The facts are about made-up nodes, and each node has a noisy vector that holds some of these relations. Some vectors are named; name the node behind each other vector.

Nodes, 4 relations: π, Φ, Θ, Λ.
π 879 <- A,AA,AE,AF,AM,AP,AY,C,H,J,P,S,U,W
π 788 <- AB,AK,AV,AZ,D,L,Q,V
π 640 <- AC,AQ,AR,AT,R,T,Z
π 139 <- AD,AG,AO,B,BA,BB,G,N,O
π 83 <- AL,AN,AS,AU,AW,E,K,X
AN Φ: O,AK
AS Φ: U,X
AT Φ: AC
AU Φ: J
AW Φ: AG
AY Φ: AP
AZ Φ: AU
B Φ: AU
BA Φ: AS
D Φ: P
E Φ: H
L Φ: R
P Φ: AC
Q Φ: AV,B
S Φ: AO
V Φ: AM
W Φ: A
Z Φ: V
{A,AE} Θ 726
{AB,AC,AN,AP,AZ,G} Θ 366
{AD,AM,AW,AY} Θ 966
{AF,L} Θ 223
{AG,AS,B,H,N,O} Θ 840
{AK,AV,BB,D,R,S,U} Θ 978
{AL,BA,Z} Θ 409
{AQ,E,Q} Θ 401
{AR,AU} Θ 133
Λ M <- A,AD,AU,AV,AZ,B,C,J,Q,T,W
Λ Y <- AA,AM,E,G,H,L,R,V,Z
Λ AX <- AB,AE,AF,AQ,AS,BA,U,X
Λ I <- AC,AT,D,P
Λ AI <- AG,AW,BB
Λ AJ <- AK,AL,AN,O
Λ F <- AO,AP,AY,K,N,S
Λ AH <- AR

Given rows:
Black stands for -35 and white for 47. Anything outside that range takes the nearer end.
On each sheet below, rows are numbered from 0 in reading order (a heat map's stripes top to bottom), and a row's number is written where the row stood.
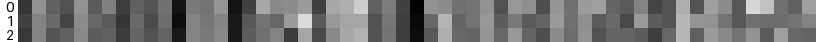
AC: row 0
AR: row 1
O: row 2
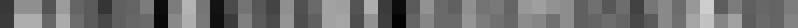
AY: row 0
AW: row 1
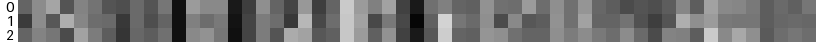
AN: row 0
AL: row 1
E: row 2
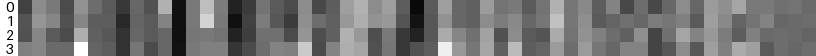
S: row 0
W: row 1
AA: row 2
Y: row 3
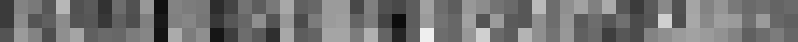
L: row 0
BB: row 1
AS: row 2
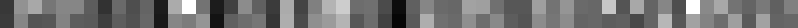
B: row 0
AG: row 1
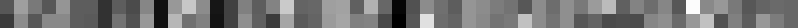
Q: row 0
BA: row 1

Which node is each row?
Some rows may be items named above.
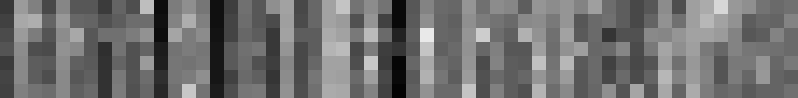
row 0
D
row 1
AW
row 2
AS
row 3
H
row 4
AF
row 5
AE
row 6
J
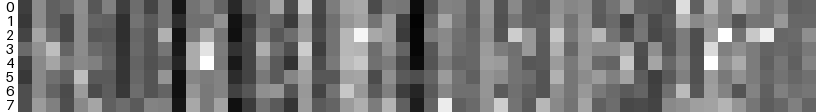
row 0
AV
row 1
AE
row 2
P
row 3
AZ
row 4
B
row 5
L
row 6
G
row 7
AS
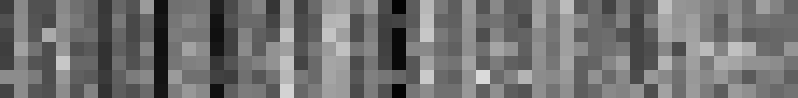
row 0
U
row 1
H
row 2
AL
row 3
AT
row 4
R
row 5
V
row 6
T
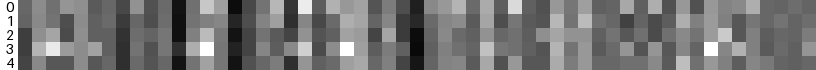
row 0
M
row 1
AP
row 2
AY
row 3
AU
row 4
C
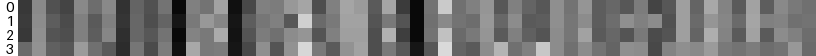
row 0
AQ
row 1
T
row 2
AQ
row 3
Z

